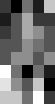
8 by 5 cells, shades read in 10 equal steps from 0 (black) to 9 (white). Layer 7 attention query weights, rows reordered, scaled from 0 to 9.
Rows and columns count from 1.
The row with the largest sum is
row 8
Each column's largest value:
9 7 6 9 7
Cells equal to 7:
4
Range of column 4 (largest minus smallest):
8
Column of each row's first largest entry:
5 3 3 3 2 1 1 4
